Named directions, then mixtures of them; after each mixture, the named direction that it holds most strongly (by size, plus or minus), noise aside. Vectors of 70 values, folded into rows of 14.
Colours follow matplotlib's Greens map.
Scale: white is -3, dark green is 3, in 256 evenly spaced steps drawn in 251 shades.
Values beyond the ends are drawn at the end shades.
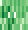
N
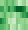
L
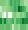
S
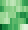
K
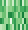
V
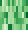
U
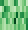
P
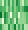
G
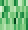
P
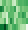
K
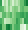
K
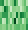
P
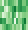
P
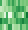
S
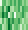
N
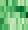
L
